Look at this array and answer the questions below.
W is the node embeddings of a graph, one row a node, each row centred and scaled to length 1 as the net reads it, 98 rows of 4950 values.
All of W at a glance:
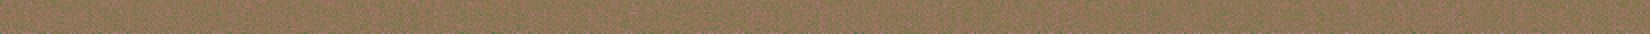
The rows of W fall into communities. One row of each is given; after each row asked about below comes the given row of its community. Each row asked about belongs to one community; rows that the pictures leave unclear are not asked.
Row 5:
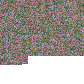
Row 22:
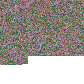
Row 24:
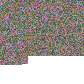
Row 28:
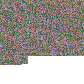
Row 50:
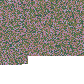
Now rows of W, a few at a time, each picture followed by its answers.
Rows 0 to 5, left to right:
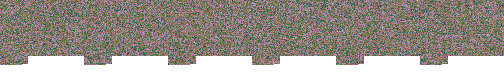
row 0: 22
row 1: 50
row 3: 24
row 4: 24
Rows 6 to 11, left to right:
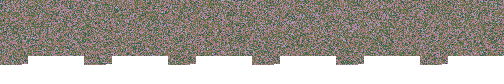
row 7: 50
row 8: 28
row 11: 28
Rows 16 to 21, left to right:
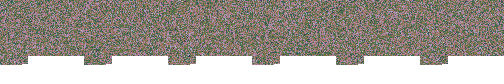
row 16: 5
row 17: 28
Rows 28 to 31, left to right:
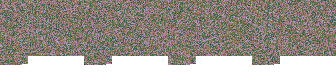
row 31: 5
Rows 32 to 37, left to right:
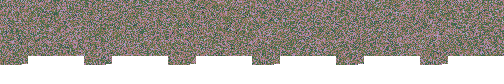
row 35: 24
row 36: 50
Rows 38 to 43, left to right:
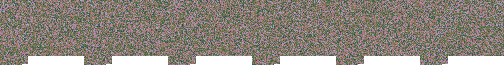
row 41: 50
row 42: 22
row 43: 24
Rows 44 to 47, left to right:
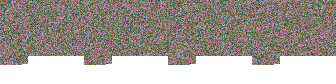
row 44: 22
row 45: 24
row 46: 22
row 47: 22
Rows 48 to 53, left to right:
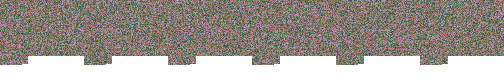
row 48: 5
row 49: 28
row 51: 5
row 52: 28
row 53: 28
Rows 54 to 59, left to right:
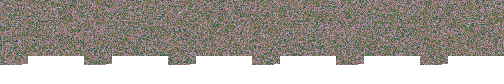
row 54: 24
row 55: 24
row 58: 24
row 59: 28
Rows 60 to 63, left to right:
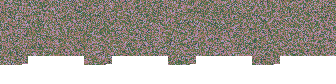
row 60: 24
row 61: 22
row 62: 22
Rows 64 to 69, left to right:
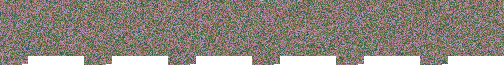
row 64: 5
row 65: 28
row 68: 5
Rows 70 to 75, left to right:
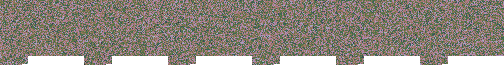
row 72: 24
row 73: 28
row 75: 28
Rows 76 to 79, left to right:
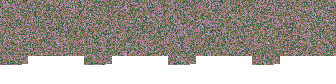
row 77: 5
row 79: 24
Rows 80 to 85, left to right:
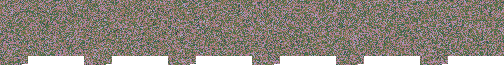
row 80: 22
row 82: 5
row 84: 28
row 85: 5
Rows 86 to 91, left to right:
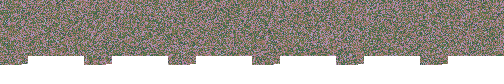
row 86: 28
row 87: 28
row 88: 5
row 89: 22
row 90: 24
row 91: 50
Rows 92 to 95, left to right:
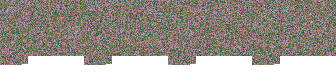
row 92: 22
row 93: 28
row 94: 24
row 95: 5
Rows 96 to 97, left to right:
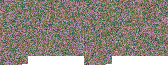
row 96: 50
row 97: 24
